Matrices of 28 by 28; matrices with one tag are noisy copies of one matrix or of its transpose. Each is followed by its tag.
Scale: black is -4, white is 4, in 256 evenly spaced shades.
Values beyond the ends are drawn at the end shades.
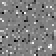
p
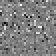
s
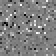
s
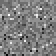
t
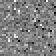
t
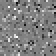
t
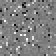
s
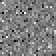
p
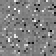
t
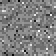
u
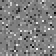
u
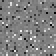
u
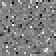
p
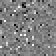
s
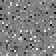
u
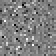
s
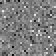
u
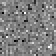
p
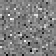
t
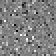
s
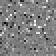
s
